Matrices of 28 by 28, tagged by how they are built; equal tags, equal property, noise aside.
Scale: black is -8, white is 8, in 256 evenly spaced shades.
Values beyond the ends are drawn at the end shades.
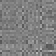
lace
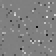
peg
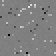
peg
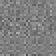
lace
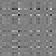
lace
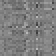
lace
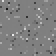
peg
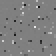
peg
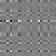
lace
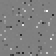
peg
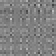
lace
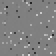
peg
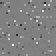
peg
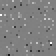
peg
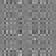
lace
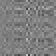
lace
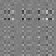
lace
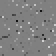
peg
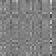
lace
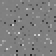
peg
